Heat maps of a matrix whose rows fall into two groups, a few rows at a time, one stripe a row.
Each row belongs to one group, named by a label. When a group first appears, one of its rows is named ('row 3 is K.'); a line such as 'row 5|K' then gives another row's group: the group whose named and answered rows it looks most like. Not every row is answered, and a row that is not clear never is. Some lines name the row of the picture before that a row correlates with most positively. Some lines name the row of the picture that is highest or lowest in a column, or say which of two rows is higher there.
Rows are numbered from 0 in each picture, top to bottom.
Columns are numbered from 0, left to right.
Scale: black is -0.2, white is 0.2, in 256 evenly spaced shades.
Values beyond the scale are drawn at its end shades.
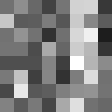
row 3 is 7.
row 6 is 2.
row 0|7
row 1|7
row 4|7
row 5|2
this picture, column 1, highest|6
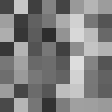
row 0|2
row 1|7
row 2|7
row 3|2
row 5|7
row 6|7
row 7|2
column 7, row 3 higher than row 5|Yes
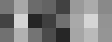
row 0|2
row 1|2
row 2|2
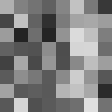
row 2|7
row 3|7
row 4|2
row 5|7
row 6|7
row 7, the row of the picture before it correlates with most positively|1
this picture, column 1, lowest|2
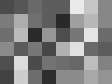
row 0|7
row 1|2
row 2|2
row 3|7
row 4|2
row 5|2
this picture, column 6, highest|2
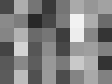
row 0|2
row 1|7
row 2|7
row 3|2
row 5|2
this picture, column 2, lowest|1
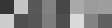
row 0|2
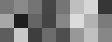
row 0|7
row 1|7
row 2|2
